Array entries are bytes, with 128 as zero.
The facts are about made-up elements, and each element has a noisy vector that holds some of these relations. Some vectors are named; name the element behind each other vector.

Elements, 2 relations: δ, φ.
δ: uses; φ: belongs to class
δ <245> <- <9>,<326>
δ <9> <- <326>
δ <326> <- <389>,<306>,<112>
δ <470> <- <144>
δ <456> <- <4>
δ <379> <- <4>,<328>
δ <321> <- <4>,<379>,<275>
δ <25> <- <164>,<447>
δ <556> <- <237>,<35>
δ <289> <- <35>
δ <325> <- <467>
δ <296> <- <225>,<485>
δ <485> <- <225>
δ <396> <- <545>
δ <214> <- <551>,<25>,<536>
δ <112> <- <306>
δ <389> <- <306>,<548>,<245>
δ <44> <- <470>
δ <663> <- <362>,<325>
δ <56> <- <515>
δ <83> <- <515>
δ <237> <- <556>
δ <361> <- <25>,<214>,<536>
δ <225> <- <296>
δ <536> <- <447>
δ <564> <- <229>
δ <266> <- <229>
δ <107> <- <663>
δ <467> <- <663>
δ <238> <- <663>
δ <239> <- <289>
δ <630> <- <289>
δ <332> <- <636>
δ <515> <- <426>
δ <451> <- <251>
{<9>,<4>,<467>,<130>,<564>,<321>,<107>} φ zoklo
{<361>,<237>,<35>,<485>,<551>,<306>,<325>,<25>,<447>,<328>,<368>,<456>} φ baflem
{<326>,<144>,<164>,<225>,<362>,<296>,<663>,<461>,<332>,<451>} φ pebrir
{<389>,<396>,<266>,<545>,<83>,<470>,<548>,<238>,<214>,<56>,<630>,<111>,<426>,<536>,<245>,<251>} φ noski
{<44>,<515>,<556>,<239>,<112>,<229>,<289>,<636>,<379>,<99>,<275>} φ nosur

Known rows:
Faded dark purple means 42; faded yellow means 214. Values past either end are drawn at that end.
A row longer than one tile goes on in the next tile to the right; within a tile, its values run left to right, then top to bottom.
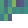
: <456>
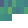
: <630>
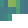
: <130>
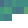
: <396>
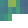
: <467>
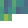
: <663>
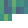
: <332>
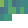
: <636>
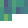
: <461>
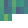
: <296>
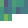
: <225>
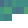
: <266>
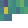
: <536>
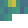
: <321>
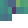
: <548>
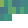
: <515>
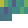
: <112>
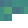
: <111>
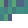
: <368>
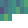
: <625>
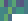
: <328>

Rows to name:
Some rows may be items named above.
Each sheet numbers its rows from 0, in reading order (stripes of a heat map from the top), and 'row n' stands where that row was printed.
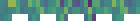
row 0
<564>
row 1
<44>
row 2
<328>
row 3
<25>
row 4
<556>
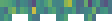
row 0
<239>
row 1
<536>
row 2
<107>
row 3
<35>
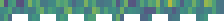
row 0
<237>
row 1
<99>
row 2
<379>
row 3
<275>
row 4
<325>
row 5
<9>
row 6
<112>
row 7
<130>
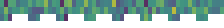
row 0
<25>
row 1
<9>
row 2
<361>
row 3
<229>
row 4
<306>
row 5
<164>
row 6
<214>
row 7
<238>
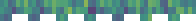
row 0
<245>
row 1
<389>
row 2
<239>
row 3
<326>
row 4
<389>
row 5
<4>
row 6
<289>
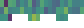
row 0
<551>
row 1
<362>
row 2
<238>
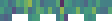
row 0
<389>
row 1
<229>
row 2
<447>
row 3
<238>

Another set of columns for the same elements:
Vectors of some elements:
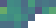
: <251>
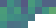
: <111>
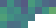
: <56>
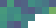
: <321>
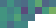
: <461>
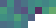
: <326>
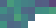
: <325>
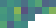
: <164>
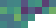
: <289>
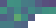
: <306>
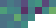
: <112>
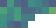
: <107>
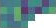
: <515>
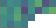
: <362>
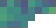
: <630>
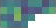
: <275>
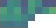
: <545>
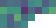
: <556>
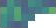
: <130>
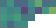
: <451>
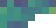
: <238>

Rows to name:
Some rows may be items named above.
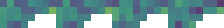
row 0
<321>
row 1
<321>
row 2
<467>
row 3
<361>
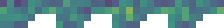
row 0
<245>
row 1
<456>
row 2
<4>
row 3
<130>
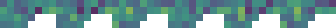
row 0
<326>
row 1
<112>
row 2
<536>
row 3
<9>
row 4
<229>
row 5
<447>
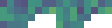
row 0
<389>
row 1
<663>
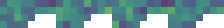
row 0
<328>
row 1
<214>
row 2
<25>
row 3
<548>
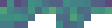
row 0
<245>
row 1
<237>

